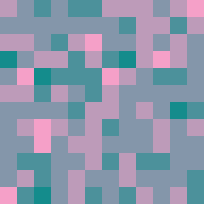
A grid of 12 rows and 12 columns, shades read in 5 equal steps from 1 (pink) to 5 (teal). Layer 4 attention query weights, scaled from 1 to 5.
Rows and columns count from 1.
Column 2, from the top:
3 3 2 3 1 2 3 2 3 4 2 4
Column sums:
33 32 39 35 36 33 34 36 31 33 36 35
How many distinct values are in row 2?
3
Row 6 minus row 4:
-3 -1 2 0 -1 2 -2 -2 1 2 1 0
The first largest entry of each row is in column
3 8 4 1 3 3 11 7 1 2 3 3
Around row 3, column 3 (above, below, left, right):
3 2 2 4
